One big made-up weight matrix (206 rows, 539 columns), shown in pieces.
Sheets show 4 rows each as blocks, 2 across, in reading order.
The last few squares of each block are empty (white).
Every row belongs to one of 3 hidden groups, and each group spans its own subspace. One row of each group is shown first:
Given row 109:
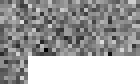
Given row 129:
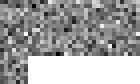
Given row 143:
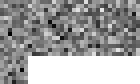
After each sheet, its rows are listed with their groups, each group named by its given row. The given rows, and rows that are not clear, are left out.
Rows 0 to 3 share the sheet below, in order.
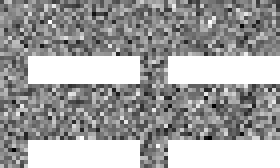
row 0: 109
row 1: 129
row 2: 109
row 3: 143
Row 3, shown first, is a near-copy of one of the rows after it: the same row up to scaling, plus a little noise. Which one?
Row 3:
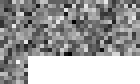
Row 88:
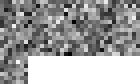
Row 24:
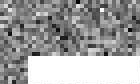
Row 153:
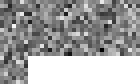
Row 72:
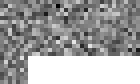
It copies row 88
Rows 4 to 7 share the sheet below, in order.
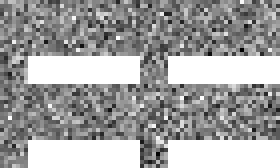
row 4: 129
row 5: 143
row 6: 143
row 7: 129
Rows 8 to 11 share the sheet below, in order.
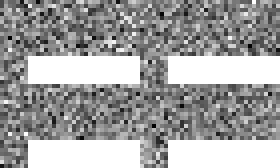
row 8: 109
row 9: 143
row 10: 109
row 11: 129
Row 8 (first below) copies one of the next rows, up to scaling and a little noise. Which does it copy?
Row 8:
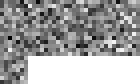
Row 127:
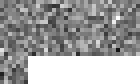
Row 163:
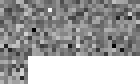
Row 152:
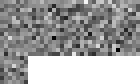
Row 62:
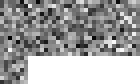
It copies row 62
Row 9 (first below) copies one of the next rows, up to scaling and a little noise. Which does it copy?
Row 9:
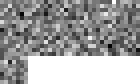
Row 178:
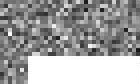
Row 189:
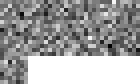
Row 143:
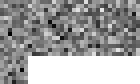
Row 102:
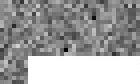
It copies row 189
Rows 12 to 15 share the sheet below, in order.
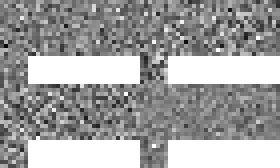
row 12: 109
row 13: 129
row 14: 109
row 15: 129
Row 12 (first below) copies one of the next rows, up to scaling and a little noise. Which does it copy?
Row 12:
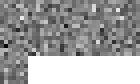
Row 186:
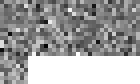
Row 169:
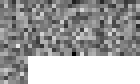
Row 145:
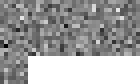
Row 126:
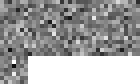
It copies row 145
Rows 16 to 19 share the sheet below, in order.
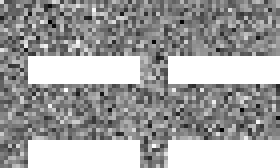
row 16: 109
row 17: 129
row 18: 143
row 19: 129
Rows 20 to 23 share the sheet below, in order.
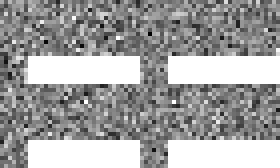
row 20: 129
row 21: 143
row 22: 143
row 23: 109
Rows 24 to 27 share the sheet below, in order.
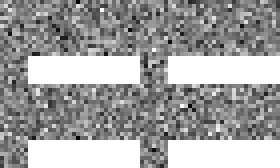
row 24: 143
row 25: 129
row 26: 109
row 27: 109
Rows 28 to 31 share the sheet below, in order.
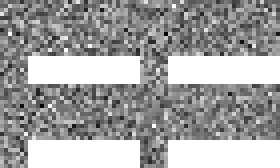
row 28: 143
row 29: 129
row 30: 109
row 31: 129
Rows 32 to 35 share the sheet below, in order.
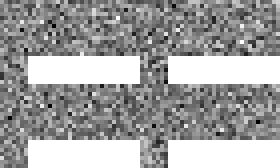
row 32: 109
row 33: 129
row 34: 143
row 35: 129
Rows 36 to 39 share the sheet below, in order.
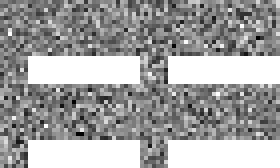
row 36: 143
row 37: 129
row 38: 129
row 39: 143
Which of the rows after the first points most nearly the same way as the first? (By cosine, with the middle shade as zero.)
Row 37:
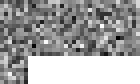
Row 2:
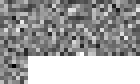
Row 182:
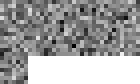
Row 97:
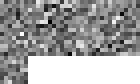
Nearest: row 182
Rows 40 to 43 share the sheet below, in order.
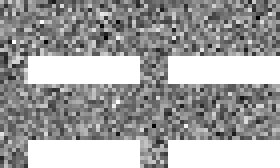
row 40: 129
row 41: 109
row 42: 109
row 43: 129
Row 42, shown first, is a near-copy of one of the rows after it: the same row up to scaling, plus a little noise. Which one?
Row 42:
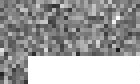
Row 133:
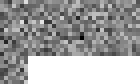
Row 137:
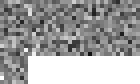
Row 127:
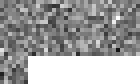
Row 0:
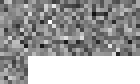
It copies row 127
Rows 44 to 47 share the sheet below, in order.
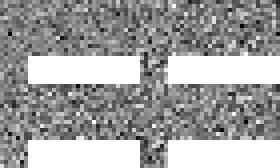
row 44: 143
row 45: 129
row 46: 109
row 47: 129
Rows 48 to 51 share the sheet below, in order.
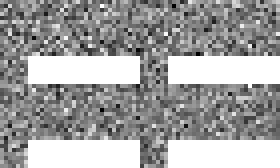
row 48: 143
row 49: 129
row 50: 129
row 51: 129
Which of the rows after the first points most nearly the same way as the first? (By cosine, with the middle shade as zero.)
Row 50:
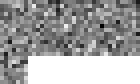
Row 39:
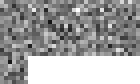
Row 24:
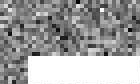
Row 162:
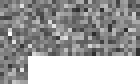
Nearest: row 162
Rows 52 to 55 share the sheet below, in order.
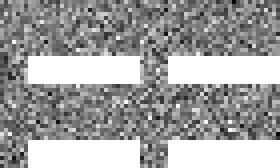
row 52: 129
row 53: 129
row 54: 109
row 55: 143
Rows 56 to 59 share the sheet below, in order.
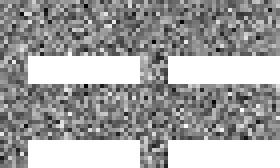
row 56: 143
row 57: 129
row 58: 143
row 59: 129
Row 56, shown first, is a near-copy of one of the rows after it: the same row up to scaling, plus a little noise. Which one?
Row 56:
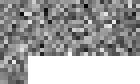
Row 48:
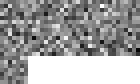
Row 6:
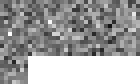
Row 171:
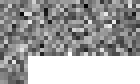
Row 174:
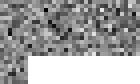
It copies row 171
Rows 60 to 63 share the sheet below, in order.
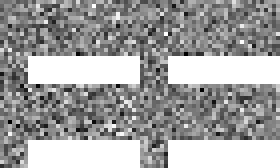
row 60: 109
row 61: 129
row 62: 109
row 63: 129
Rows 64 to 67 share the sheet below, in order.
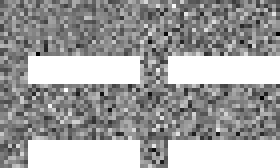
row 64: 109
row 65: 129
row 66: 143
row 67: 109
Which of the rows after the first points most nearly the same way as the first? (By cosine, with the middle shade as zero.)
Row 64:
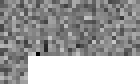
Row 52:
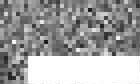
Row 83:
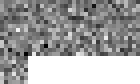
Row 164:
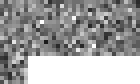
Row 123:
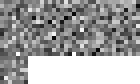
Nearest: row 83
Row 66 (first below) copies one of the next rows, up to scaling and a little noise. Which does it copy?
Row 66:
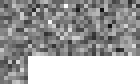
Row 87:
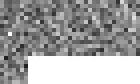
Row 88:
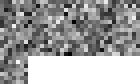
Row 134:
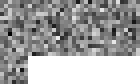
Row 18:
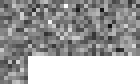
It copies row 18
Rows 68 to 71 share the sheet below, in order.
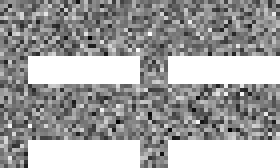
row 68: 143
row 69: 143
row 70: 129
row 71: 143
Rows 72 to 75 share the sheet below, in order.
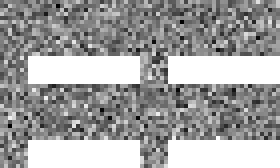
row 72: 143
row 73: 129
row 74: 129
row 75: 109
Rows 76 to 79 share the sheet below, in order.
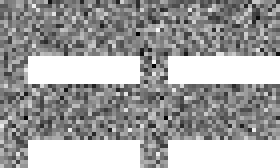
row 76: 129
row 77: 109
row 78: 129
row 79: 129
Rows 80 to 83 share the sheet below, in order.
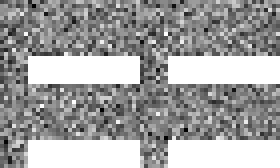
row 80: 129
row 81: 129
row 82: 129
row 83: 109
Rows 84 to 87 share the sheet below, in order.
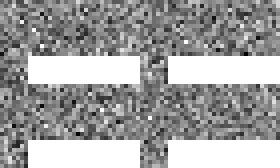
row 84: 109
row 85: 129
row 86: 129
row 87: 143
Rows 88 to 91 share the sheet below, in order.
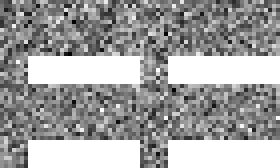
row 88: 143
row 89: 129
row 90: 129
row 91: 129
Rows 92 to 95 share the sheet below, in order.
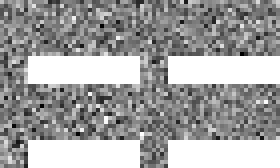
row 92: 129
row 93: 129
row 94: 129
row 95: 109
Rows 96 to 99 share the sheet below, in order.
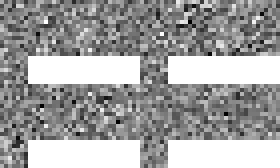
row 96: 109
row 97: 109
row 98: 129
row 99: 143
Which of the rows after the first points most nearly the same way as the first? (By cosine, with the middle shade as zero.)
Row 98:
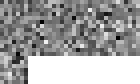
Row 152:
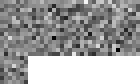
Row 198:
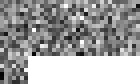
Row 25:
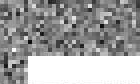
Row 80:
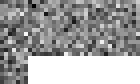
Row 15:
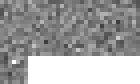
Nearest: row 80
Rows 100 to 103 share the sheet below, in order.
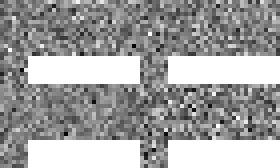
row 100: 109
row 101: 143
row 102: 143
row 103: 109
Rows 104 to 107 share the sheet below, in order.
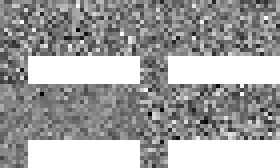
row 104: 109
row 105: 109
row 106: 143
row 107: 143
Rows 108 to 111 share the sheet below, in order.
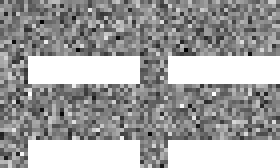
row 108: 129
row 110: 109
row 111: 109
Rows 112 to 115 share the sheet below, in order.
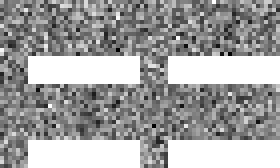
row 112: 109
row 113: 109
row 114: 109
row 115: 129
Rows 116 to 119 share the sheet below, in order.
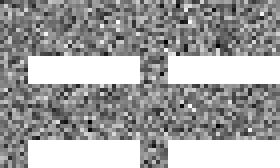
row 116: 129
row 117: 109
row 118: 143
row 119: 109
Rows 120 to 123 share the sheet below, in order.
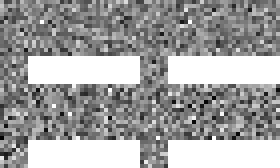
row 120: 109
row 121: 109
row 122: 109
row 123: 109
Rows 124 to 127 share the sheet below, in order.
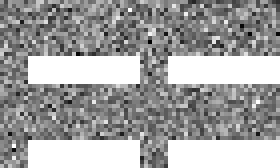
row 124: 109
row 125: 129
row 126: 109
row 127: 109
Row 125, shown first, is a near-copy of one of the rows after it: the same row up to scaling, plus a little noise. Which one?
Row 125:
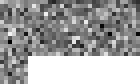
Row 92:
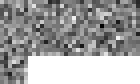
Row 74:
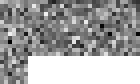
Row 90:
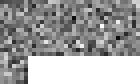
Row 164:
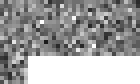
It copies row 74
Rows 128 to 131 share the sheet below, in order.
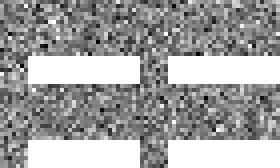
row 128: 109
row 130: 129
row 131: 109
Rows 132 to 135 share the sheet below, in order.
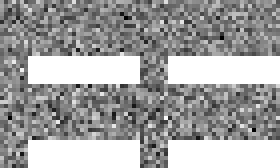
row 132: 109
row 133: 109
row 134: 143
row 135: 129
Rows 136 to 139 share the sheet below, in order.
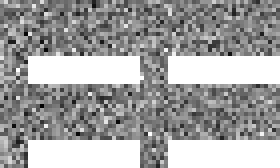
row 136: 129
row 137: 109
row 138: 129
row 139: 109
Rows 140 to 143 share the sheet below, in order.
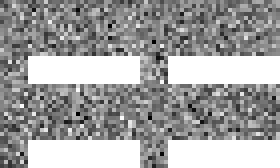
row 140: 143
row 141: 129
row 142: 109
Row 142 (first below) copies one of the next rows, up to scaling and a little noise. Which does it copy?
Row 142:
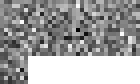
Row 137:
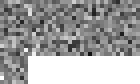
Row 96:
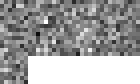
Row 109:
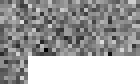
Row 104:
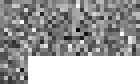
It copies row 104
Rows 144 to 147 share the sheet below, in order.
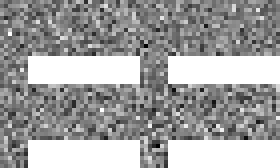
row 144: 143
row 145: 109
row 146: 129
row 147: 129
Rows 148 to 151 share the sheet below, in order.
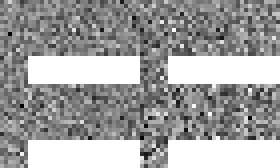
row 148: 143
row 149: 109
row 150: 109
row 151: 109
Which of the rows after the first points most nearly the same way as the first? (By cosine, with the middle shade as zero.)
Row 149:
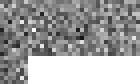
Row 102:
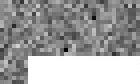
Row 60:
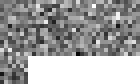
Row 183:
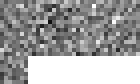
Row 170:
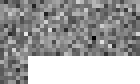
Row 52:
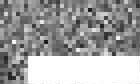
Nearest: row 183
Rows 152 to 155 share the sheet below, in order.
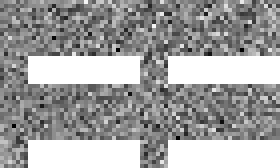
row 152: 109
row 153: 143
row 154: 129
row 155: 109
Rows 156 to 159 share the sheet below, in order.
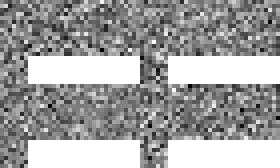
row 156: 143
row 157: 129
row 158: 109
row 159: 129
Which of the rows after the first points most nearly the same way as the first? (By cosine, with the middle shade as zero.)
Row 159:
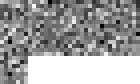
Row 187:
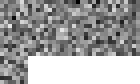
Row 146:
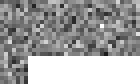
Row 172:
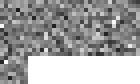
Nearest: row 172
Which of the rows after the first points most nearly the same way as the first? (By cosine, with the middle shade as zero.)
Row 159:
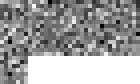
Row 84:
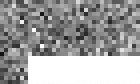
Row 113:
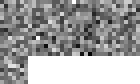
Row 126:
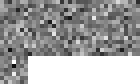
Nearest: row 126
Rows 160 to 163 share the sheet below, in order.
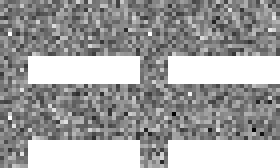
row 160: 143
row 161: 143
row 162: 143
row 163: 109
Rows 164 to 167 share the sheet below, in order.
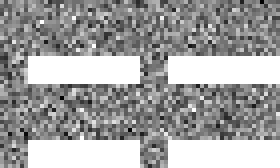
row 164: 129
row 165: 143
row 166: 109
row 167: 109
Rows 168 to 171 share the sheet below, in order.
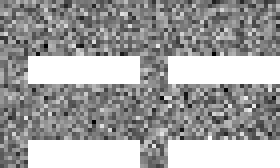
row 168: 109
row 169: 109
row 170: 129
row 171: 143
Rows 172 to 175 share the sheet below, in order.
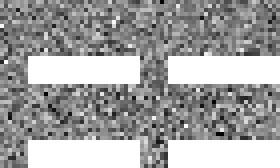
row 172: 109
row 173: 143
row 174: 143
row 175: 129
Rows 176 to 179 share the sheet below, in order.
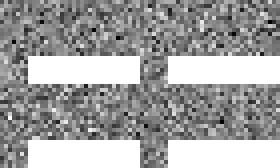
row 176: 129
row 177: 109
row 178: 143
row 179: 109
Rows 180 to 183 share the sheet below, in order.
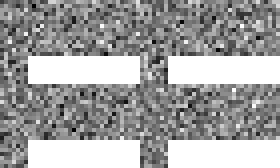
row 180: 129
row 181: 129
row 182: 109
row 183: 109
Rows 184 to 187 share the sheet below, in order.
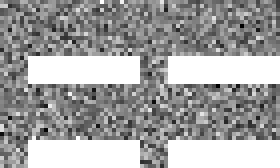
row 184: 143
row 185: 129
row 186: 109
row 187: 109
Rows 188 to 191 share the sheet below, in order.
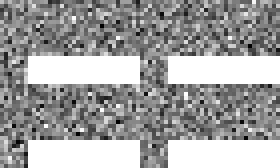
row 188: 129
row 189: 143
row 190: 129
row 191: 143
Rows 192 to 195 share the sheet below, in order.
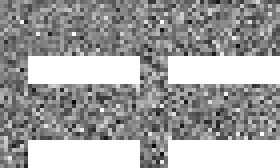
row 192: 109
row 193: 109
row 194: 129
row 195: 109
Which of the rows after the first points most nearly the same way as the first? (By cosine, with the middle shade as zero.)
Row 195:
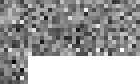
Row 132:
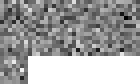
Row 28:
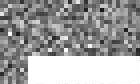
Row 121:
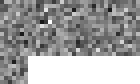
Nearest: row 121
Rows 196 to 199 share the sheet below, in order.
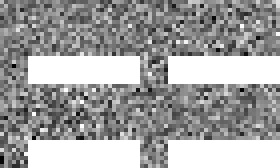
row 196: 109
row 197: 129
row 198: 109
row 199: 143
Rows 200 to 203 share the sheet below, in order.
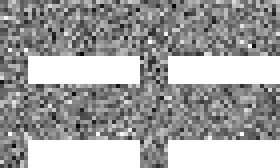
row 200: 109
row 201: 129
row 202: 109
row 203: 143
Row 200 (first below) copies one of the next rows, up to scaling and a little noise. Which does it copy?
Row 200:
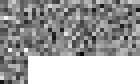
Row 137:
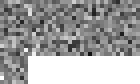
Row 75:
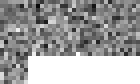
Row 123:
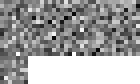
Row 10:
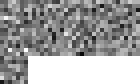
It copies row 10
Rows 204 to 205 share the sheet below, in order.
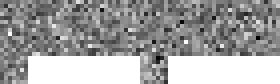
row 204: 143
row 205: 129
